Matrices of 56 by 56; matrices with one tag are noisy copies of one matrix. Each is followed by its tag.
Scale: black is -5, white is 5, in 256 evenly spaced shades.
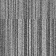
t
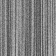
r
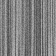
r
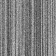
r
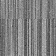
t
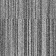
t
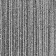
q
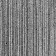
q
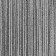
q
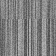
t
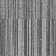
t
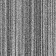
r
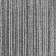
q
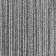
q
